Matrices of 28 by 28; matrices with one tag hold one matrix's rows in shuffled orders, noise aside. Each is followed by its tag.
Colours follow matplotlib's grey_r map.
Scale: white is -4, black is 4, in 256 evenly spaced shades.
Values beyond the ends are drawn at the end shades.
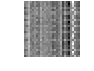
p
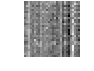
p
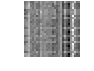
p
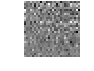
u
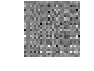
u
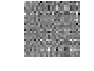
u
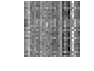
p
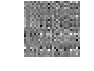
u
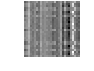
p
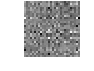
u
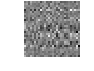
u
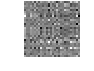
u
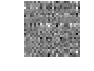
u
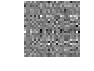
u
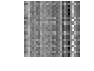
p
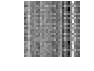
p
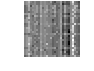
p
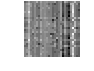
p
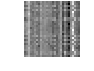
p
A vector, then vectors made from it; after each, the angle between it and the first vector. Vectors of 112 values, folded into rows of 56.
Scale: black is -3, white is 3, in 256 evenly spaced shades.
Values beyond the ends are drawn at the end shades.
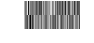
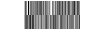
nearly parallel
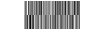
nearly parallel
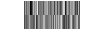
orthogonal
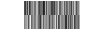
partly opposed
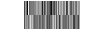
nearly opposite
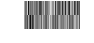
nearly parallel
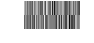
orthogonal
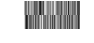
partly aligned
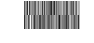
nearly opposite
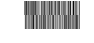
orthogonal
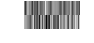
orthogonal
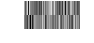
nearly parallel
